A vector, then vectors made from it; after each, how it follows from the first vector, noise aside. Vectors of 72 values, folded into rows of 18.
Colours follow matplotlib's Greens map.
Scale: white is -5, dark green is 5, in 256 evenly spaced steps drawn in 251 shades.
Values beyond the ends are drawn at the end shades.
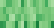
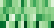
scaled up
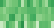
negated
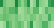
reversed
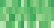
negated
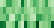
scaled up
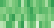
negated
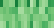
reversed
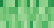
reversed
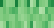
reversed
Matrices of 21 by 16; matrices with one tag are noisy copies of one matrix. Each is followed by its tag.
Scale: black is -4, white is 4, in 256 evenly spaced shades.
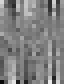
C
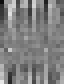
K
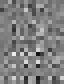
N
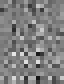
N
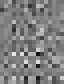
N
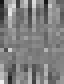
K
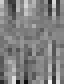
C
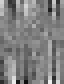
C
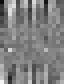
K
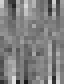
C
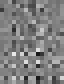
N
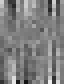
C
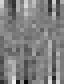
C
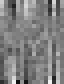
C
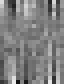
C
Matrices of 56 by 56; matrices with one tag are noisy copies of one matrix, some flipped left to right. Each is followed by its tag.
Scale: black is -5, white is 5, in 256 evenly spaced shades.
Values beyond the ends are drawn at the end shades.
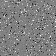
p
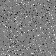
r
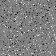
r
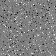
r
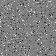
p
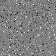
r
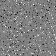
r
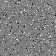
p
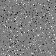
r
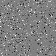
p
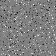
r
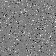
p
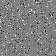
p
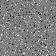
r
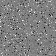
p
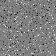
r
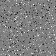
r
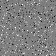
r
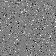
p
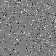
p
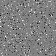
p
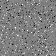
r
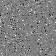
p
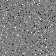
r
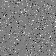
p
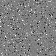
p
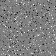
r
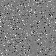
p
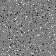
r
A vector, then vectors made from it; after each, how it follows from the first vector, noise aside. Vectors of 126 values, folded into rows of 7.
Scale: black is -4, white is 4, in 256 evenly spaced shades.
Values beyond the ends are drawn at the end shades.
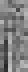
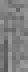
shrunk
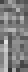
negated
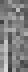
negated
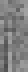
shrunk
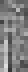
negated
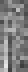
negated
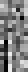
scaled up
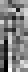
scaled up
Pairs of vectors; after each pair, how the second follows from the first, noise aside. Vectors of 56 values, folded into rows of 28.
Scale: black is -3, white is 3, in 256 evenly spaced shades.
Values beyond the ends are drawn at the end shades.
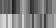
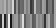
sign-scrambled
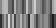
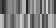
reversed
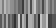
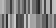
wrapped around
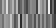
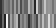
reversed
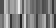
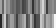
wrapped around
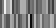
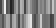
sign-scrambled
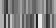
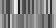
reversed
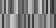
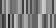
reversed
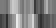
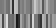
sign-scrambled
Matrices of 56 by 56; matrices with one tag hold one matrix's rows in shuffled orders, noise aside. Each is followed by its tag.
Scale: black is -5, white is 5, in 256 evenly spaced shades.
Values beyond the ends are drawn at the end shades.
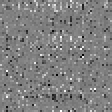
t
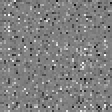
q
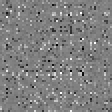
t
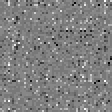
q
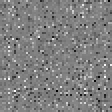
q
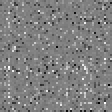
q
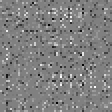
t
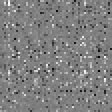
q
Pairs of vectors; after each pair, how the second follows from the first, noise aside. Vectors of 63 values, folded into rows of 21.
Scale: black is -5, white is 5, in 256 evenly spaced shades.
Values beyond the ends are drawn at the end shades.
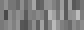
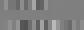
partly zeroed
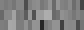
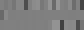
partly zeroed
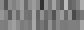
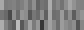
reversed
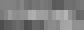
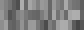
shuffled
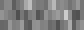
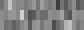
wrapped around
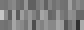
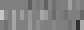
partly zeroed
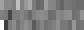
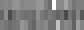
shuffled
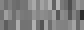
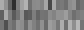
shuffled
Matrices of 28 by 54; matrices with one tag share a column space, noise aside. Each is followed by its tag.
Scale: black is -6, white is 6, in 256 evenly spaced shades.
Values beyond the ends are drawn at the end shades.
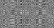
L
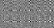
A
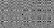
A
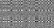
A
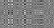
L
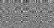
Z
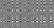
A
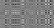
L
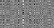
L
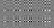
A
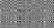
A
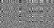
Z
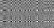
A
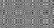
L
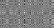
L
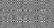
A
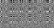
Z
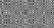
L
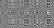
L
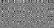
Z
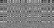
Z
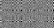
A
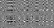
A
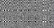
A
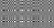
A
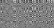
Z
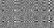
A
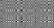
A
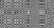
L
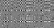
A
